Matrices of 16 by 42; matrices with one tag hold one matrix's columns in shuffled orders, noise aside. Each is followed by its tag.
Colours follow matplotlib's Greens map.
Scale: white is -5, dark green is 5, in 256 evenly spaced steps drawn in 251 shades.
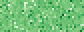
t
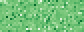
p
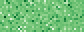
p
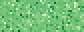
t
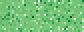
p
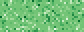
p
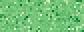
p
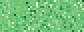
t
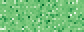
p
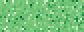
p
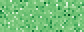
t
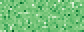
t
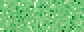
t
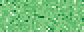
p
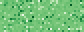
p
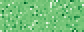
t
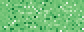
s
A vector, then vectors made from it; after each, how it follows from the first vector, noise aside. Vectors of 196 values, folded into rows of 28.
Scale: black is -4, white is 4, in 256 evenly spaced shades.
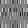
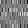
negated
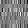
negated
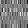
negated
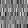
sign-scrambled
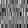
sign-scrambled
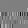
partly zeroed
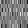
negated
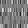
sign-scrambled
